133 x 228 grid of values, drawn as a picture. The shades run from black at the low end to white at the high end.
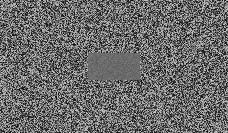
Grain: fine. Mirror symmetry: none. Calmest part: centre. Odd patch: calmer, in the centre. Stripes: none. Seam: none.
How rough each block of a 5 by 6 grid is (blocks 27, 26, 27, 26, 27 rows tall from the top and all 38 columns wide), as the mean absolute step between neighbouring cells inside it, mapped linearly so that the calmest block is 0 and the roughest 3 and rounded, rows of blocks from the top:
3 3 3 3 3 3
3 3 3 3 3 3
3 3 0 0 3 3
3 3 3 3 3 3
3 3 3 3 3 3
